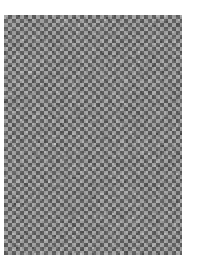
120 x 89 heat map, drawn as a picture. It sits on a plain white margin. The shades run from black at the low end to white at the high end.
Grain: checkered. Seam: none. Histogram: two levels. Slope: none. Average level on the scale: 50%.
